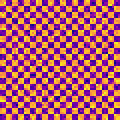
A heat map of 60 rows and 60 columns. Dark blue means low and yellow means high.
Average level on the scale: 50%. Histogram: two levels. Slope: none. Grain: checkered.
